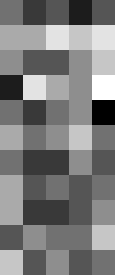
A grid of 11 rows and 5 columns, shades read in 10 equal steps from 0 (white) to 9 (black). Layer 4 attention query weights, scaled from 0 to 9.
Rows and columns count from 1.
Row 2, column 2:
3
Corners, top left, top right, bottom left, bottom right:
5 6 2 5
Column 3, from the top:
6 1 6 3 5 4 7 5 7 5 4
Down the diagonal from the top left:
5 3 6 4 9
